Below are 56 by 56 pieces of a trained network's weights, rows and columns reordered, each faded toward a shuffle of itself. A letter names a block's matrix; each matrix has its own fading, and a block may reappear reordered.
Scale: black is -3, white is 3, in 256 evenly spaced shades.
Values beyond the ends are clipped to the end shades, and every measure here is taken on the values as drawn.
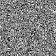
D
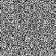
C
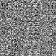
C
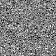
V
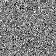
D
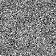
D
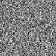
C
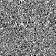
V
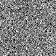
D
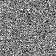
D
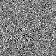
V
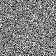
D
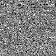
V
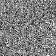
D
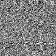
V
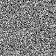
D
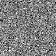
V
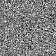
D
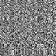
C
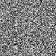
C
